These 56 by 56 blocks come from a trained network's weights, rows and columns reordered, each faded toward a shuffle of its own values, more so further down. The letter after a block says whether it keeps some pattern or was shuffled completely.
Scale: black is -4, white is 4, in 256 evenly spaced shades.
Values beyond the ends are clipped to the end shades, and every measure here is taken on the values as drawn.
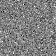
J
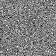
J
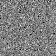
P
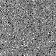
P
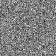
P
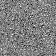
J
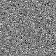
P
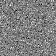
J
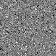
P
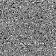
P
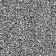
J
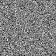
J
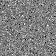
J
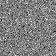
J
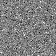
J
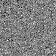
J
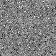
J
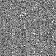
P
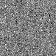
P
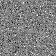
J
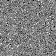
J
